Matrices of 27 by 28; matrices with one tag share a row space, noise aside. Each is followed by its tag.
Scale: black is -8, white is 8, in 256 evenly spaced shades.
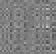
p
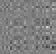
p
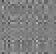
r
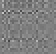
r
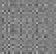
r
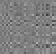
p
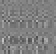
r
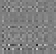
r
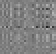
p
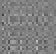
r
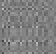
r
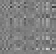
p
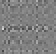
r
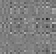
p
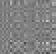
p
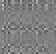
r
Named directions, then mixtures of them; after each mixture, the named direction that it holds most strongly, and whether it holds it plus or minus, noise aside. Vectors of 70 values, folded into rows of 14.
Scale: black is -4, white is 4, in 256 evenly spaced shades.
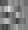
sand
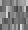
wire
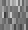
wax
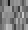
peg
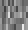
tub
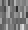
tub, plus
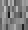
tub, minus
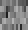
wire, minus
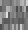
wire, plus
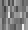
tub, plus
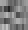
sand, minus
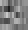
sand, minus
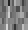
tub, plus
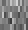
wax, plus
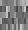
wire, plus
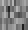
tub, minus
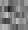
sand, minus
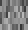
wire, minus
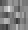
sand, plus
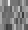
peg, minus
